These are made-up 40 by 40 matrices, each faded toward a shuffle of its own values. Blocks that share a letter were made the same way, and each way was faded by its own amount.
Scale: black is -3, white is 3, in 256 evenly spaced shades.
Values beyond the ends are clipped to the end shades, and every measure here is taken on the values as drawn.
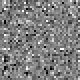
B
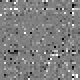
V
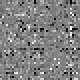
V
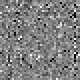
B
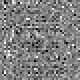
B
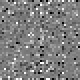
V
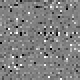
V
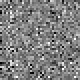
B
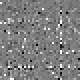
V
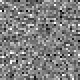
B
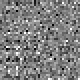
B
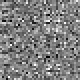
B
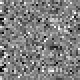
B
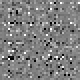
V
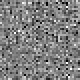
B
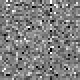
B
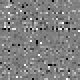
V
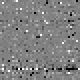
V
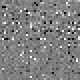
V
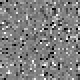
V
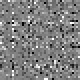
V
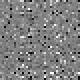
V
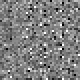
B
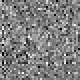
B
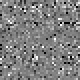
V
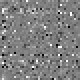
V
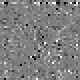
V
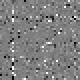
V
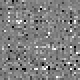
V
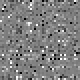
V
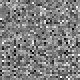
B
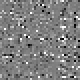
V
